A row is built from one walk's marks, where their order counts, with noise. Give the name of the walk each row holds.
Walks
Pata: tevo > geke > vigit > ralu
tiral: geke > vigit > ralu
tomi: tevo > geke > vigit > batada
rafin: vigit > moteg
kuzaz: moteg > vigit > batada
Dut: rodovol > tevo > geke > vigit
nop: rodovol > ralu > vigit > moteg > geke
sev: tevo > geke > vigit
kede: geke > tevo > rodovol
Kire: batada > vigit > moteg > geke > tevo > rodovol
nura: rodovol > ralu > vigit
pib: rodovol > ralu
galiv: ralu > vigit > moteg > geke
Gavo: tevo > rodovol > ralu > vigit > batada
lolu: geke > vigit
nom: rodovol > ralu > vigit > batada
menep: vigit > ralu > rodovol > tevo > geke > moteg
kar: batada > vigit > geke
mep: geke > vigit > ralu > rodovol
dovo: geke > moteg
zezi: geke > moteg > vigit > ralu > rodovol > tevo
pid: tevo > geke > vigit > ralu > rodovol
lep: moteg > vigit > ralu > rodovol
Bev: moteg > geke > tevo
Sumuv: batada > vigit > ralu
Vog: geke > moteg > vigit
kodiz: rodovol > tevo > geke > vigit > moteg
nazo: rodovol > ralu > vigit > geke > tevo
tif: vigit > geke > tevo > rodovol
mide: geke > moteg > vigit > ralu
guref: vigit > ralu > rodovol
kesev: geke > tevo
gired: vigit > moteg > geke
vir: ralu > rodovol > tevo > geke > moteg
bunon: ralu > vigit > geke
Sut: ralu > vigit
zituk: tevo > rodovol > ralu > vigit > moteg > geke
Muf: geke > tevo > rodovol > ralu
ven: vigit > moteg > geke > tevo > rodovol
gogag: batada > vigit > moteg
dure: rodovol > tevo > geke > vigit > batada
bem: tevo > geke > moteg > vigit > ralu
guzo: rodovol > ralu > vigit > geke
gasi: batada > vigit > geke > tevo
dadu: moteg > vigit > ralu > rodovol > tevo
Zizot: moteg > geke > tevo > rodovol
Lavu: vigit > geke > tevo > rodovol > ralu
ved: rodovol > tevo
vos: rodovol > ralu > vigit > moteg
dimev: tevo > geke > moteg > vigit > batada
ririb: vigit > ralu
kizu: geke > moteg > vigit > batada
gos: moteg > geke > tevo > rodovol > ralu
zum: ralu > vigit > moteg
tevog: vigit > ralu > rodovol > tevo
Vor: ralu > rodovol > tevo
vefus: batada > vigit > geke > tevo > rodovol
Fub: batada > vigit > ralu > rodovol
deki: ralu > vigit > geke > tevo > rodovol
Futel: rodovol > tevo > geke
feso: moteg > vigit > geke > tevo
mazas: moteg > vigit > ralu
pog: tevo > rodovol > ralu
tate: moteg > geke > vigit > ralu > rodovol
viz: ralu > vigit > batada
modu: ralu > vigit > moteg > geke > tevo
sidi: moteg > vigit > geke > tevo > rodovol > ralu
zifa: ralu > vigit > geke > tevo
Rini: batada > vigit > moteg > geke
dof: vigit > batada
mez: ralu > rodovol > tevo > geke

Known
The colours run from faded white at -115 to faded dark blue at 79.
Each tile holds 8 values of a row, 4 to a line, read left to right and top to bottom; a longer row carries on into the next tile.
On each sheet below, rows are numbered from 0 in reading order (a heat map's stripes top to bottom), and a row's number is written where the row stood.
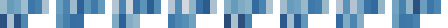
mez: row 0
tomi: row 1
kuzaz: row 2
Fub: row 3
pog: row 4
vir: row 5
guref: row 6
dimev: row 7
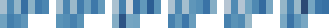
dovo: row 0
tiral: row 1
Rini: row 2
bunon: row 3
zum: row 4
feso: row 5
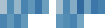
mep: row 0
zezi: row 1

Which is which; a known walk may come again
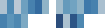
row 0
ririb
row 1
mez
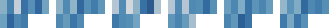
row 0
gasi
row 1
Lavu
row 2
Fub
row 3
mazas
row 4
Pata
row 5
kodiz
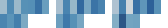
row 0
modu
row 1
mide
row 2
Rini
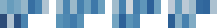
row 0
pog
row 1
tiral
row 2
kar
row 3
nom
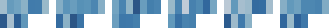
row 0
vir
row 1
Muf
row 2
dimev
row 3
vefus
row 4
nura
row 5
Futel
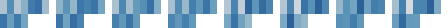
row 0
Sut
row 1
dure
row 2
bunon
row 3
mep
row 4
rafin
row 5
kuzaz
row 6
Zizot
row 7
dof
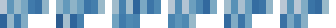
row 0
guzo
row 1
ved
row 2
lolu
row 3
zum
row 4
tevog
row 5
guref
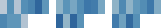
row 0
lep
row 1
zituk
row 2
zifa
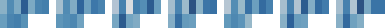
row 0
Bev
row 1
zezi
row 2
gogag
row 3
Vog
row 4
tate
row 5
kizu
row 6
gired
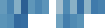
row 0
sev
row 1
dovo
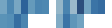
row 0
bem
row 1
feso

